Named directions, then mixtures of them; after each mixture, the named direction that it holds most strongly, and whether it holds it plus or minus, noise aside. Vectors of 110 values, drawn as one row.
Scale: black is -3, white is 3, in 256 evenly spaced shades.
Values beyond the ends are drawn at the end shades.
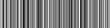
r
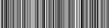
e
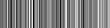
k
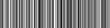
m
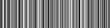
r, minus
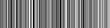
k, plus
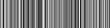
r, plus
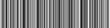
r, plus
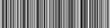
r, plus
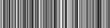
m, minus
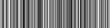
r, plus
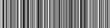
r, plus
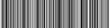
e, plus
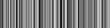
m, plus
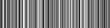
r, minus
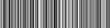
m, minus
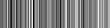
k, plus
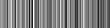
k, minus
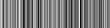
r, plus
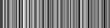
r, minus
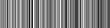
k, minus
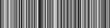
m, plus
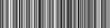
m, plus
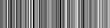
k, plus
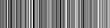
k, plus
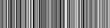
k, plus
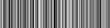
m, minus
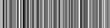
r, plus
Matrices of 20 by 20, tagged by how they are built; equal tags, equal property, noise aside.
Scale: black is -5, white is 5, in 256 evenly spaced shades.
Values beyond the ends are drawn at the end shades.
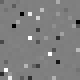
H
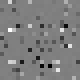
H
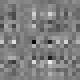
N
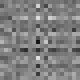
N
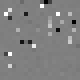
H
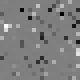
H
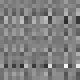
N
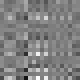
N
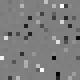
H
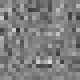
N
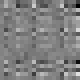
N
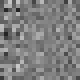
N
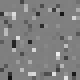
H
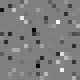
H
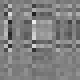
N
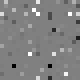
H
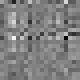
N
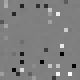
H
